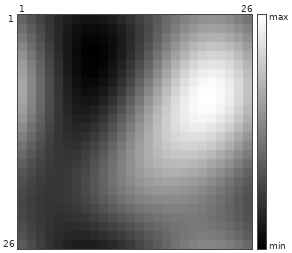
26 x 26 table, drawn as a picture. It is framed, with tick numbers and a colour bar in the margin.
The ninth with the highest average is the middle right. There are no lone odd cells. The bottom left is the calmest part.
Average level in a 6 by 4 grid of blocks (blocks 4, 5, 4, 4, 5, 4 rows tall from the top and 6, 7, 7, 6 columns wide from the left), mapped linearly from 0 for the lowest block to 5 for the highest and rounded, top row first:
1 0 2 3 | 2 0 3 5 | 2 1 4 5 | 1 2 4 4 | 1 2 3 2 | 1 1 2 2
